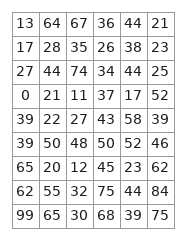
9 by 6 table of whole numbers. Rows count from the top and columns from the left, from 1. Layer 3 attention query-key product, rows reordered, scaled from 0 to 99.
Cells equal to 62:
2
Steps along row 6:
up down up up down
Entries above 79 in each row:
0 0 0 0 0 0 0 1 1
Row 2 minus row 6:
-22 -22 -13 -24 -14 -23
